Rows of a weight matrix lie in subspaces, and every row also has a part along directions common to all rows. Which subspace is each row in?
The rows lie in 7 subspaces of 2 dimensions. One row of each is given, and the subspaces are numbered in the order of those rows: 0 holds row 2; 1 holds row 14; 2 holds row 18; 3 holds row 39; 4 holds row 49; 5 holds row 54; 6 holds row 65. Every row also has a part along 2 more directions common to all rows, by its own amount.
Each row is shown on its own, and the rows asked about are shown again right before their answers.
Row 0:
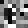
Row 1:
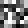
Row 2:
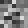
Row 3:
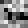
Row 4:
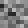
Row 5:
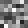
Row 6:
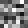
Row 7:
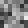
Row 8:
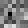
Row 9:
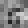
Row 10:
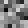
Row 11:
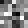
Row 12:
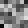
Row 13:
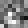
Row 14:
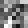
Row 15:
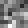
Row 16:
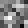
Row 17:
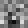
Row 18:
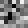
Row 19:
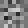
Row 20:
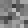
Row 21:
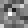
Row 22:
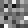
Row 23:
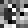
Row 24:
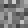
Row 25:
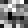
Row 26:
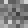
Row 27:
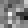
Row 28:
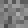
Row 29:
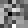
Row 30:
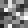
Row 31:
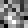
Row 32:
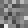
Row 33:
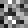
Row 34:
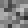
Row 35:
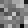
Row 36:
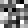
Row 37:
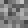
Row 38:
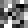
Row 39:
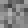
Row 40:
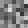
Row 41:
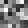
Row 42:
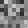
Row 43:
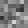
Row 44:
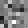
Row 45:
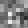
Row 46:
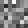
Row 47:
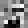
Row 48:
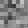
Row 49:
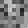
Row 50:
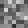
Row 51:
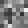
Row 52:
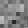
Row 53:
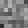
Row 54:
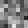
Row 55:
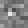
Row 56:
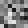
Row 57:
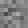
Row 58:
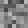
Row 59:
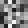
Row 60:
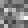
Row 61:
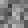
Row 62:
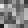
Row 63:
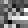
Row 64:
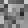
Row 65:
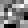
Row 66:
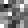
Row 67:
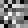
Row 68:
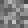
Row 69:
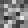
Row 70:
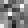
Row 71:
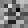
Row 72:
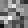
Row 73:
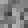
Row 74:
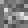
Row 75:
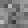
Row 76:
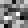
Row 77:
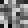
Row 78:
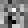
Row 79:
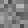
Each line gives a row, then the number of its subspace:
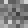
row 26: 1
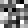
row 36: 6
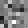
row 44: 2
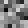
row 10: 4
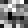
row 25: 3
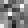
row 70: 5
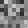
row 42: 4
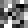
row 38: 1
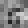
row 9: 6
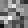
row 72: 2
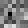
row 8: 6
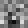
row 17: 6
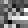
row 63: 3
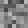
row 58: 3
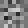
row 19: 0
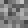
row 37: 4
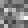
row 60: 3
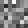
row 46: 1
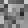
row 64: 4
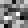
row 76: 0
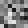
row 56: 3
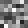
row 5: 6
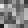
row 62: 5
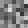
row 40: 4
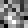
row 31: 5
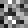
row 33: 5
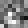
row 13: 6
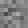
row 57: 0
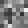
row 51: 3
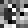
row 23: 3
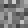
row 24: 1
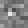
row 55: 5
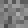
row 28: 1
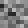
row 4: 5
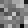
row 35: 2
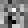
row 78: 1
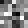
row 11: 0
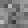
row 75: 0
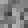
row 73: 0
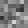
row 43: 2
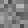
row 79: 2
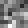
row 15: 6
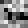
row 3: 3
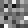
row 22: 1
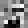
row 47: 6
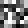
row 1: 1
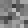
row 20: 2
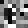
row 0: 3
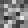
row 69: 0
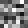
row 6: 6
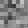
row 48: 2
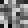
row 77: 4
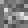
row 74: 3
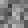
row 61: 0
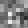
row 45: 6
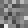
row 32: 1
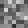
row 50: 5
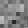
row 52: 2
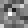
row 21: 5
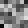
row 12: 5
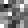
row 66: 5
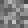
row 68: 4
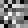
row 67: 1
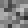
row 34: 4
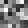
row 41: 4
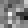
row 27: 6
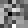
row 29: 5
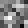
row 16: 2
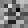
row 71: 0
